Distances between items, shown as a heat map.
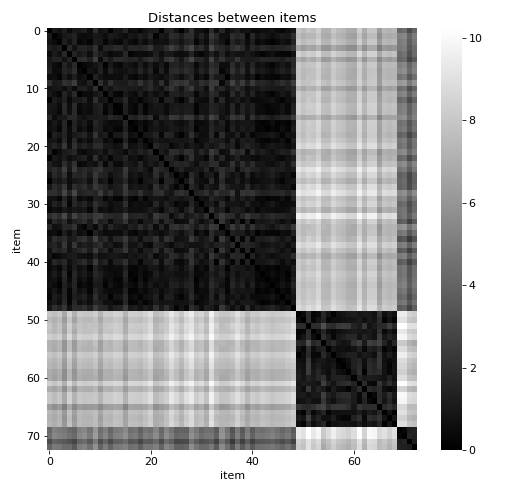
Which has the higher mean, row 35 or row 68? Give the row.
68
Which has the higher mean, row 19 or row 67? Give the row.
67
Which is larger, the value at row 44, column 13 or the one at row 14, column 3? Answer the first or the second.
the second
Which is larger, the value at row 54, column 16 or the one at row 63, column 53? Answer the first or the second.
the first
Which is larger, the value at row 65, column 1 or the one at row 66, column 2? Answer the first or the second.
the second
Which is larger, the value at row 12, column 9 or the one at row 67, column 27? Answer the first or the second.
the second
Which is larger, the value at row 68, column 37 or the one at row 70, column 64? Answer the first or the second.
the second
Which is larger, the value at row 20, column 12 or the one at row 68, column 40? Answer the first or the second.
the second
